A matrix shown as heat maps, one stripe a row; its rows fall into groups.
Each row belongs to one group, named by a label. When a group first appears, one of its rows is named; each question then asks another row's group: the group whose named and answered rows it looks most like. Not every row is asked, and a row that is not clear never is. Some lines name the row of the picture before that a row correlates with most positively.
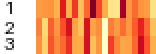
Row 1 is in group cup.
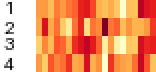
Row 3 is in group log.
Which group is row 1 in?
log
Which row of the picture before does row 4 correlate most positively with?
3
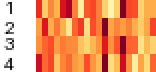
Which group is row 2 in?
cup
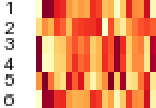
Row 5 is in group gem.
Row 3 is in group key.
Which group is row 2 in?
log
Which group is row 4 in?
key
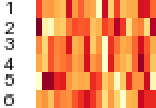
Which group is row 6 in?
log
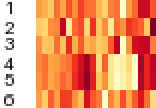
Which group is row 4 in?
log
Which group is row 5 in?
log
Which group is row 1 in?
log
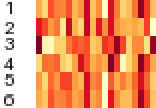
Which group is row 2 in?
gem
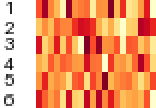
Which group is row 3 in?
gem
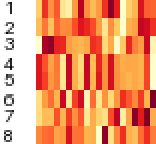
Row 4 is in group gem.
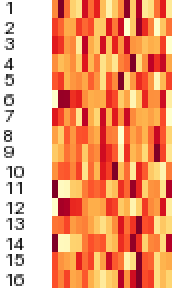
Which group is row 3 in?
gem
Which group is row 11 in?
key
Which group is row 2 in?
cup
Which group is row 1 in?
gem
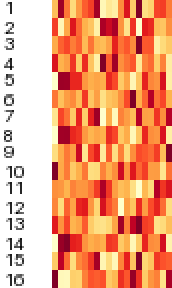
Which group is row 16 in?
key
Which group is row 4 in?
gem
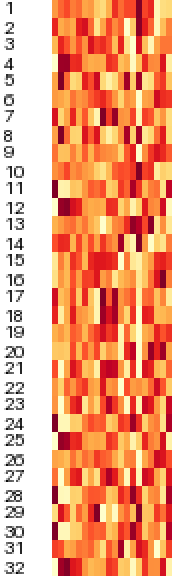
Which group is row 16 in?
log
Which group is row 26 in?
log
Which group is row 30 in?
key
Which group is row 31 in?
cup
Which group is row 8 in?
gem
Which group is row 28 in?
key
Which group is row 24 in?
key
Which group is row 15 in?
log
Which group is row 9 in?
log
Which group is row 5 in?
gem
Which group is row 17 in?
gem
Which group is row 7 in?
gem
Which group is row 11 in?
key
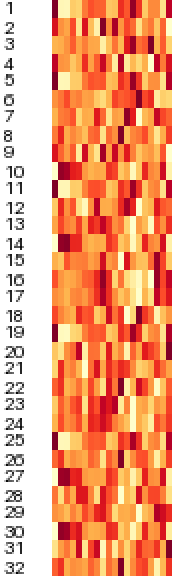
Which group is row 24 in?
log
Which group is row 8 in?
cup
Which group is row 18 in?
cup
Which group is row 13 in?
log
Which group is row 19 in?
key
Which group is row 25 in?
key
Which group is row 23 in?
log
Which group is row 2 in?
gem
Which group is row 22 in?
cup
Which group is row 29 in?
log
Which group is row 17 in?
log
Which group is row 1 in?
key
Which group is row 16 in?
log
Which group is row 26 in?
cup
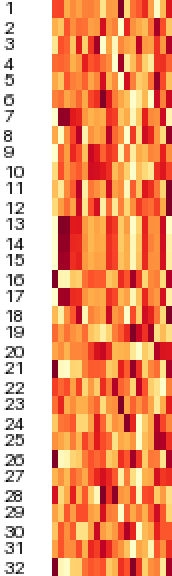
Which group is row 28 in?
gem
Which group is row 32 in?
key
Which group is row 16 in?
key
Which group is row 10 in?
log
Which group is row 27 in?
log
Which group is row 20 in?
log
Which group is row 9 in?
log
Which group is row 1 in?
cup
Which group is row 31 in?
log
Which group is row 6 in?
log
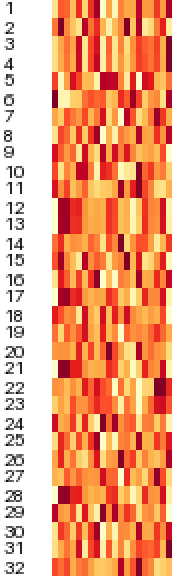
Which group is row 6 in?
key
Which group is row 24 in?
gem
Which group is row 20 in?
cup
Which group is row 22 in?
log
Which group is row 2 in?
gem
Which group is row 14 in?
cup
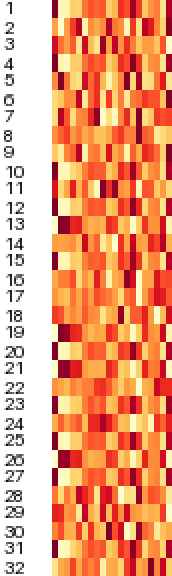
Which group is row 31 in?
key
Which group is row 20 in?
key
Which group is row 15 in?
key
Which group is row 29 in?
gem
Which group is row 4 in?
key
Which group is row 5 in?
gem
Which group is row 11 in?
gem
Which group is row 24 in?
log
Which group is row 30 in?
cup
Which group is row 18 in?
cup
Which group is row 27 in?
key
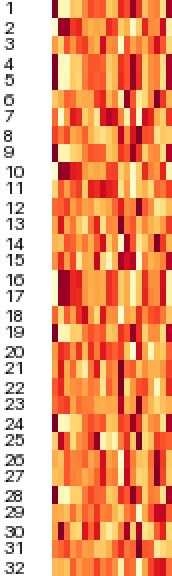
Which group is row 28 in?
key
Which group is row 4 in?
key
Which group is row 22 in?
cup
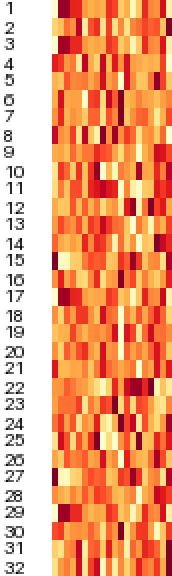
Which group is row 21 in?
log
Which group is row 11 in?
log
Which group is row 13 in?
log
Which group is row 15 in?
key
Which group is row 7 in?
cup
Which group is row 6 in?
cup
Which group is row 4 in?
gem
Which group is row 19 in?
log
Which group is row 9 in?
log
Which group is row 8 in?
gem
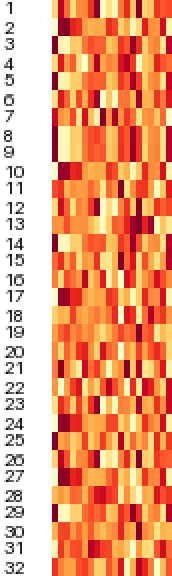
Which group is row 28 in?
log
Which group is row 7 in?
gem
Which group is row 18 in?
log
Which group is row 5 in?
key
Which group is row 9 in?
key
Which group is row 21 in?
gem
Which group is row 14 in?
key
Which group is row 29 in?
key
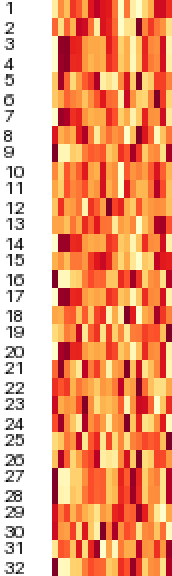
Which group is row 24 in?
gem
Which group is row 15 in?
log
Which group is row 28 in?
key
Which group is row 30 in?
gem
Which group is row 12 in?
cup
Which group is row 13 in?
log
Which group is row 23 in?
cup
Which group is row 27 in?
key
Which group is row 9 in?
key
